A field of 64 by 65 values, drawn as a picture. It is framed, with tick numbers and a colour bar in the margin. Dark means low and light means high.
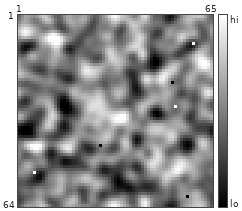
The histogram is bell-shaped. The halves do not mirror each other. No regular stripes run through it. Six lone cells stand out: three far higher and three far lower than their neighbours. The field is mottled with small blotches.
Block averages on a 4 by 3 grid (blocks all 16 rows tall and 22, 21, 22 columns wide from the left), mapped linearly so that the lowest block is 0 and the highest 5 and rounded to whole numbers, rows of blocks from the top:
4 5 2 / 1 4 5 / 1 5 3 / 1 0 4
